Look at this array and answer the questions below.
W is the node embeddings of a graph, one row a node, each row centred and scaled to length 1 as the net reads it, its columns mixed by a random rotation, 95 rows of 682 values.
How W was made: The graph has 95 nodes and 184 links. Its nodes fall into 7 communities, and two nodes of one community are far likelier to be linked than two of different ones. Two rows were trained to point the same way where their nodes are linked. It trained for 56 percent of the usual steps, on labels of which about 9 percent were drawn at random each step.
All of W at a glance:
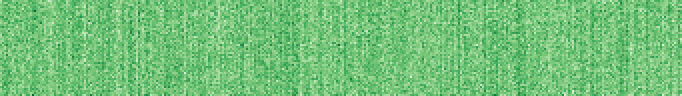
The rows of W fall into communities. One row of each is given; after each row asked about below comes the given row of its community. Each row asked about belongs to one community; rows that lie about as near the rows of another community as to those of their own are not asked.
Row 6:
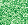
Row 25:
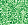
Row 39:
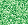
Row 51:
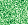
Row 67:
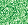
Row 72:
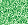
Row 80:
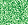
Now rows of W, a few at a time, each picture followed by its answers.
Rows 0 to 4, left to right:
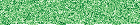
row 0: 6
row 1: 25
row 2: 67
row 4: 39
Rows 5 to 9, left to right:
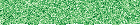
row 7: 67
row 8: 6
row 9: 25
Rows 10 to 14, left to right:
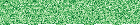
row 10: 67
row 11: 67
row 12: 25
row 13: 51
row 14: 80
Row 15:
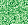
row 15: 51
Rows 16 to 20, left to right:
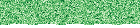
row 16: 72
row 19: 67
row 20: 39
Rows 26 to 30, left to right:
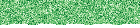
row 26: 72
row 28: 6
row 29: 39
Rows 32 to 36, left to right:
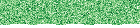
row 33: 39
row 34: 25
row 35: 6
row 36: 51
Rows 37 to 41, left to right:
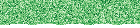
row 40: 51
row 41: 39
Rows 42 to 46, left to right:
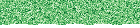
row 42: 72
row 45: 80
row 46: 6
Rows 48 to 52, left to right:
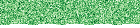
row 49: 6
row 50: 39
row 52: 6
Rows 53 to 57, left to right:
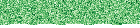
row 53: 72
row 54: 39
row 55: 80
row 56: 72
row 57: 67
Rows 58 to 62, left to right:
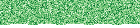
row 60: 80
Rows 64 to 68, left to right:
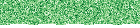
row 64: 80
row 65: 51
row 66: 80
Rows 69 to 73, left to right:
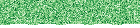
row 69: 67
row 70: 25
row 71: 25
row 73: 51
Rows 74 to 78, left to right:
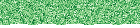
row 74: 39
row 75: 25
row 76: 72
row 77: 67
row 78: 72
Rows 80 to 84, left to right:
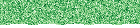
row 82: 39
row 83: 25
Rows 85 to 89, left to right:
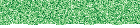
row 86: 80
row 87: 25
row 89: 39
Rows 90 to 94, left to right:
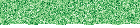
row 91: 6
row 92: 51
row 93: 80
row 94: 39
